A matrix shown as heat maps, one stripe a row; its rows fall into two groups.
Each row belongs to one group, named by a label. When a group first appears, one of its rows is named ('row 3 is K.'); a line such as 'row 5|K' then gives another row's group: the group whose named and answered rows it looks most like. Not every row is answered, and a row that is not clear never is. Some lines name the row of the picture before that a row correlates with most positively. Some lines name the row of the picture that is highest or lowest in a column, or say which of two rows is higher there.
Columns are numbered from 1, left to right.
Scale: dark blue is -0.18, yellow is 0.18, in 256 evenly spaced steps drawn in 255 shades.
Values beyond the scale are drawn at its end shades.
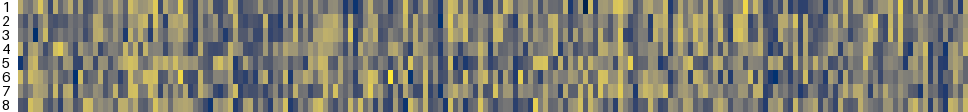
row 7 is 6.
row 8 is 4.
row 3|6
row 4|6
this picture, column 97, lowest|6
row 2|6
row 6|6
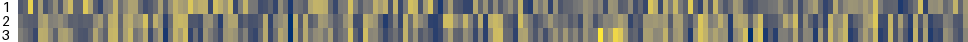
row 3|6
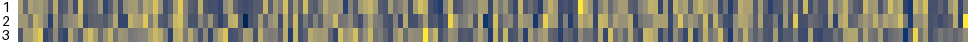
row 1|6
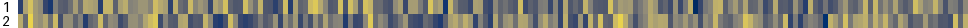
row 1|4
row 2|6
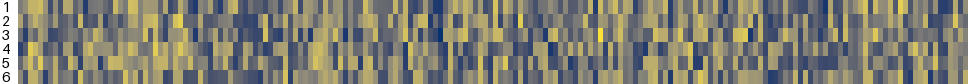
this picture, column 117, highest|3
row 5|4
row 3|6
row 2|6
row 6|6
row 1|6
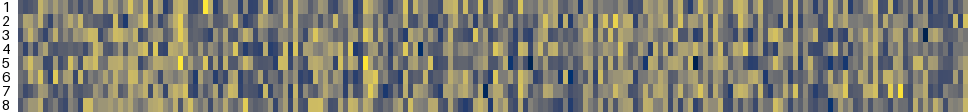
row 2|6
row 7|6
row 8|4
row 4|6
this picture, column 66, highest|1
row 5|4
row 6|6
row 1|6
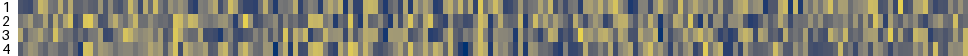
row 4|4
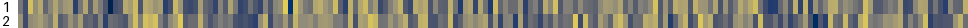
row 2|6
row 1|6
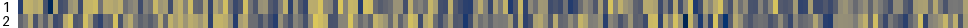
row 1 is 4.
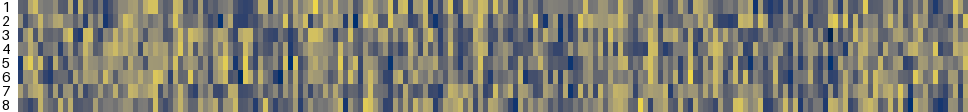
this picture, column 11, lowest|6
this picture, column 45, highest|3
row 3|4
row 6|4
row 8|6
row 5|4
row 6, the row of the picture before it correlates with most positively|1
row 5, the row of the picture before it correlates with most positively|1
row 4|4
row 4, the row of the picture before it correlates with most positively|1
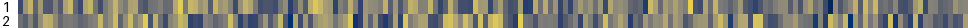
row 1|4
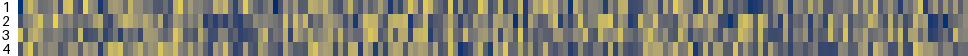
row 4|4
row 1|4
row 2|6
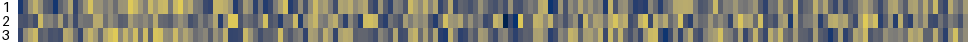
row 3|4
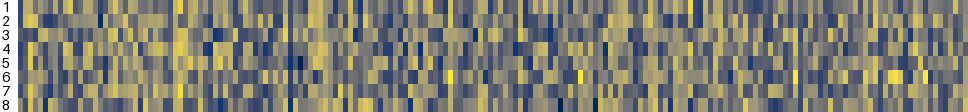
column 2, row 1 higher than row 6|Yes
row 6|6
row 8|6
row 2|4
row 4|4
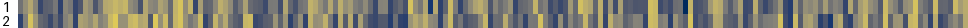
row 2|4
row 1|4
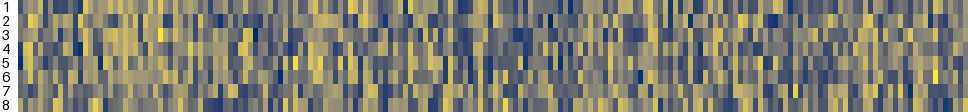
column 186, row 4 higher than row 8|Yes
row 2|6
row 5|4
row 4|4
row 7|6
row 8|6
